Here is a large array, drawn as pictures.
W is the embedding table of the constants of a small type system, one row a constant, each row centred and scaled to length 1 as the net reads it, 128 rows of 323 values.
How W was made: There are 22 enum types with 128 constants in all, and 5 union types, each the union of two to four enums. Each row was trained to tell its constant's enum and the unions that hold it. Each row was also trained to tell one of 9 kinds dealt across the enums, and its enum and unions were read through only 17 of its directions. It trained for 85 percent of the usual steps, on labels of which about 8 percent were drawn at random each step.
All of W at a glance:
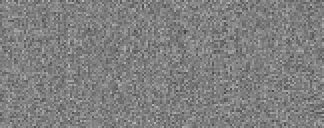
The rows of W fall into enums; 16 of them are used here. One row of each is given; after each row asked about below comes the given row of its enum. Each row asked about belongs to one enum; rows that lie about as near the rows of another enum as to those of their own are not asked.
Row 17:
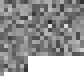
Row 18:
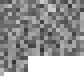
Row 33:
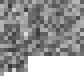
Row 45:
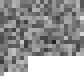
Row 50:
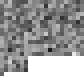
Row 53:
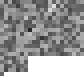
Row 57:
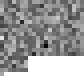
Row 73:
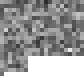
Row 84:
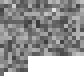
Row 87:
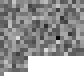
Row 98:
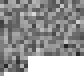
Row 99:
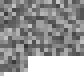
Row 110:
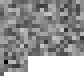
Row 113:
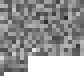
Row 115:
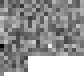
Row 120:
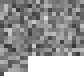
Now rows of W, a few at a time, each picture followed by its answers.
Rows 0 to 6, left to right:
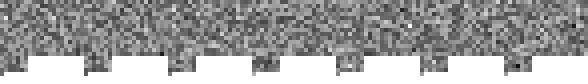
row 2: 50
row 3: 53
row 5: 57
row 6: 57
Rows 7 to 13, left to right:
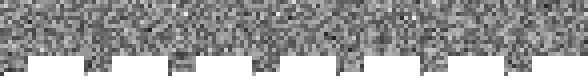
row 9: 110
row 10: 33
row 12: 45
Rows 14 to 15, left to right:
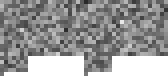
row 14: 57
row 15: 120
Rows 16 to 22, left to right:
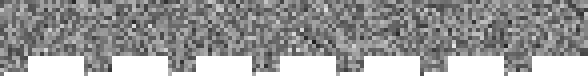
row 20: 98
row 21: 113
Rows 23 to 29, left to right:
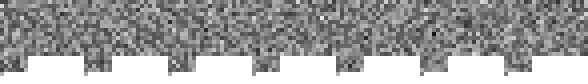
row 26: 18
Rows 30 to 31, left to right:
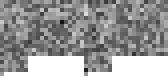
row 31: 73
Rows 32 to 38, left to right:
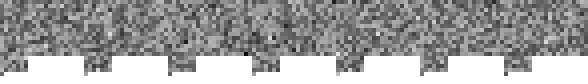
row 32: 50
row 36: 33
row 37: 120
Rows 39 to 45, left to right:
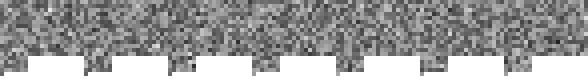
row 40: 45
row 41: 45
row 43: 18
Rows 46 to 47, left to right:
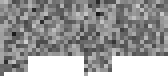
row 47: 73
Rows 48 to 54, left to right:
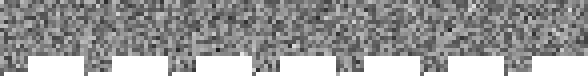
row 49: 98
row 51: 50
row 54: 57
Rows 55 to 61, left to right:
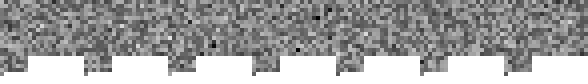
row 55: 98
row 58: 50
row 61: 120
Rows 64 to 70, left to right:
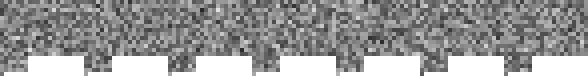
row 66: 17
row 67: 73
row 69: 17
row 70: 110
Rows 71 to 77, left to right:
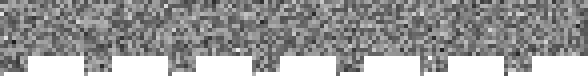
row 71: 53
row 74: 33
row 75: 113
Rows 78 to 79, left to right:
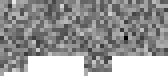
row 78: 33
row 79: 113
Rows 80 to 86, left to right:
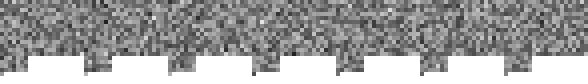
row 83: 87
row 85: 84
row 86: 87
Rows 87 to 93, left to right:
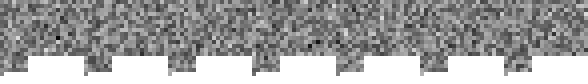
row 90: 115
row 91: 18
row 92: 98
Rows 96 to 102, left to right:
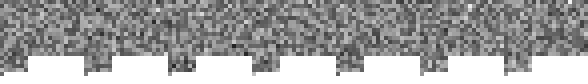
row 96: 120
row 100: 120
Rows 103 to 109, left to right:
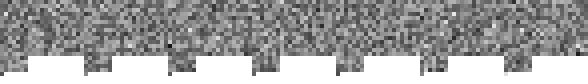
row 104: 110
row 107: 113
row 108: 98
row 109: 17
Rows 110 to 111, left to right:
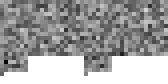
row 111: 110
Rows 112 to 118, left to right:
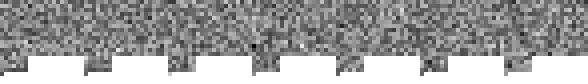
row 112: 50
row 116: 45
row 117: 45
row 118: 18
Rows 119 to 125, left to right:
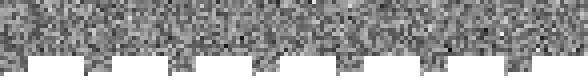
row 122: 33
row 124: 84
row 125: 18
